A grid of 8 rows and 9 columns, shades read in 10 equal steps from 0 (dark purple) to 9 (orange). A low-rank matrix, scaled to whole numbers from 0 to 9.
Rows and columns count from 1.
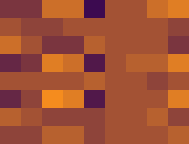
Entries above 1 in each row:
8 9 9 8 9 8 9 9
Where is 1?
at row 4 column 5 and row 6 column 5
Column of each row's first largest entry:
9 1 1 3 5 3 1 3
